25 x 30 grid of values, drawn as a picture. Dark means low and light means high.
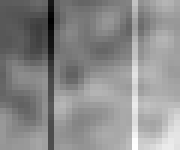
Ninth with the lowest average: top left. Odd lines: columns 9 and 23. Slope: up to the bottom right. Ninth with the highest average: bottom right.
